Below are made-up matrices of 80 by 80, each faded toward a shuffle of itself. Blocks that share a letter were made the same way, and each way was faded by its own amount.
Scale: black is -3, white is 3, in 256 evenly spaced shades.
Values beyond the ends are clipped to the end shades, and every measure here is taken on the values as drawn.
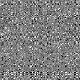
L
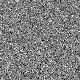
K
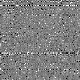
L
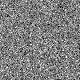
K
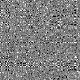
L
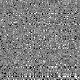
L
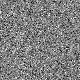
K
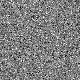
K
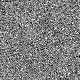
K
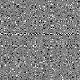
L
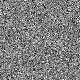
K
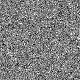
K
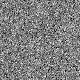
K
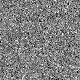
K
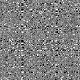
L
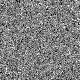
K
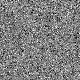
K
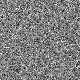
K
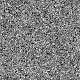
K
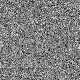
K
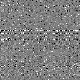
L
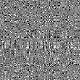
L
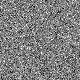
K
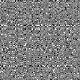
L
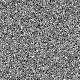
K
